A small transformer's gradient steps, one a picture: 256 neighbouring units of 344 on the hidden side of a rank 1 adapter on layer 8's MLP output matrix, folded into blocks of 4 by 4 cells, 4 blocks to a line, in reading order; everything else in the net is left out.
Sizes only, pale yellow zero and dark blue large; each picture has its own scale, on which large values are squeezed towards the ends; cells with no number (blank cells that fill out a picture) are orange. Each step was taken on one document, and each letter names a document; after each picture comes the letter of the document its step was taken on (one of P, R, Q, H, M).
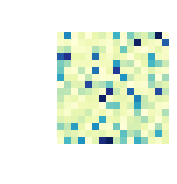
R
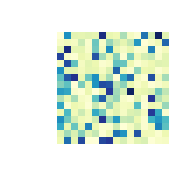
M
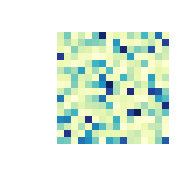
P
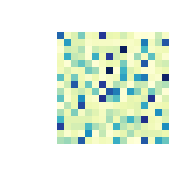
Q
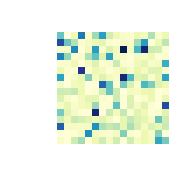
Q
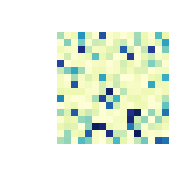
P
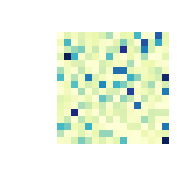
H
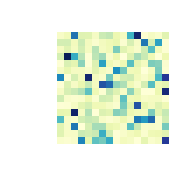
H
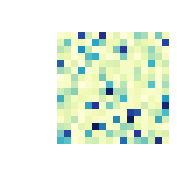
P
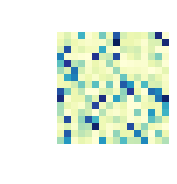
M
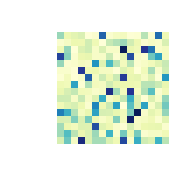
P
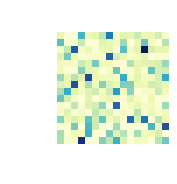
Q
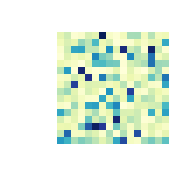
P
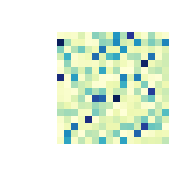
R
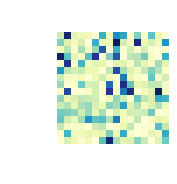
R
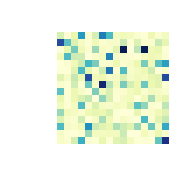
Q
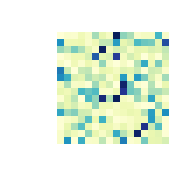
R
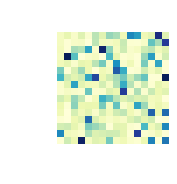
H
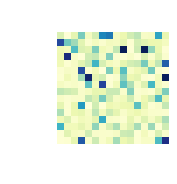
Q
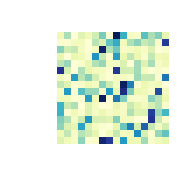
M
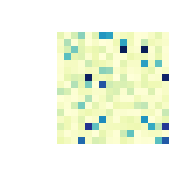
Q
